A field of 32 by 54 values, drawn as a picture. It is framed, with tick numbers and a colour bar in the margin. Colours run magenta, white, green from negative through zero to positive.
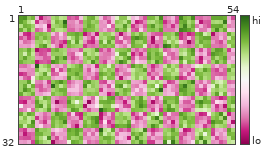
Grain: checkered. Average level on the scale: 50%. Slope: none. Histogram: two levels. Mirror symmetry: none.
